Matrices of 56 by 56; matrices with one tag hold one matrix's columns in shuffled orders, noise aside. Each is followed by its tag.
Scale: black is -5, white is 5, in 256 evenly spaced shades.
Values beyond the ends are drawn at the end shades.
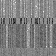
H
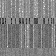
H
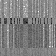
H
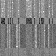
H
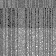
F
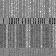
H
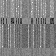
H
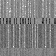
H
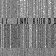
H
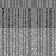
F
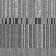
H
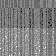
F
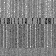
H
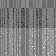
F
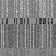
H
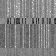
H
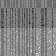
F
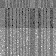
F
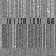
H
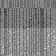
F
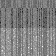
F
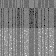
F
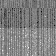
F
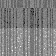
F
